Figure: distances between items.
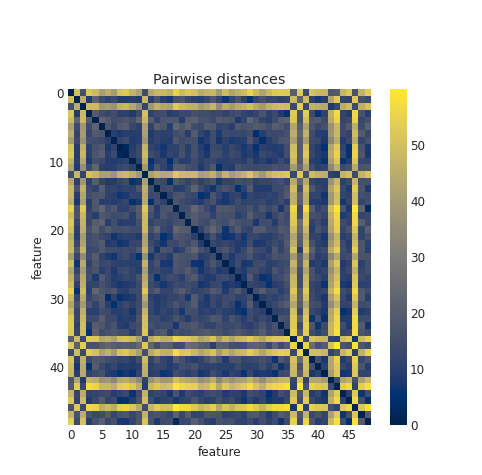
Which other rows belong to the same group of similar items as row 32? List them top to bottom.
1, 3, 4, 5, 6, 7, 8, 9, 10, 11, 13, 14, 15, 16, 17, 18, 19, 20, 21, 22, 23, 24, 25, 26, 27, 28, 29, 30, 31, 33, 34, 35, 37, 39, 40, 41, 44, 45, 47, 48
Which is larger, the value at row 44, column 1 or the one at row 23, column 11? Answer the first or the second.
the second
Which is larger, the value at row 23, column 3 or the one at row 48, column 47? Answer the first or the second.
the second
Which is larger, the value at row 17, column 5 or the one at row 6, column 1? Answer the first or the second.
the first
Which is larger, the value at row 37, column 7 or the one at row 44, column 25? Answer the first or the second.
the first
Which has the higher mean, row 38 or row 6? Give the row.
38
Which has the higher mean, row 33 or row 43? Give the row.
43
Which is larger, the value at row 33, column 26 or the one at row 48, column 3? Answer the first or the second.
the first
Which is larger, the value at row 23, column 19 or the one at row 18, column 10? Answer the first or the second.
the first
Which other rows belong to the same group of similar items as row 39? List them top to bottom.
1, 3, 4, 5, 6, 7, 8, 9, 10, 11, 13, 14, 15, 16, 17, 18, 19, 20, 21, 22, 23, 24, 25, 26, 27, 28, 29, 30, 31, 32, 33, 34, 35, 37, 40, 41, 44, 45, 47, 48
